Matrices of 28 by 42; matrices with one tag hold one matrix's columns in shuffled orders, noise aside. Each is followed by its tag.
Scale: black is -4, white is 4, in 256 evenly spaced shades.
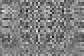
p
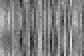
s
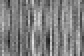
s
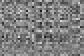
p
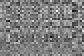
p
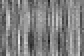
s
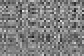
p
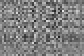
p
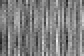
s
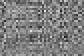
p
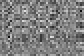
p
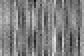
s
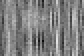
s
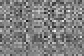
p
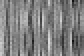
s
